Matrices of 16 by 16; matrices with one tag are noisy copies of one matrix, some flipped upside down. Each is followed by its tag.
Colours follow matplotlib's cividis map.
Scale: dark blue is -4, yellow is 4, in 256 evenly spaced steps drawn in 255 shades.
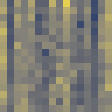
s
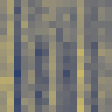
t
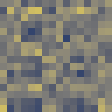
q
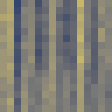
t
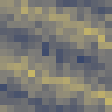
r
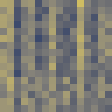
t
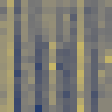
t
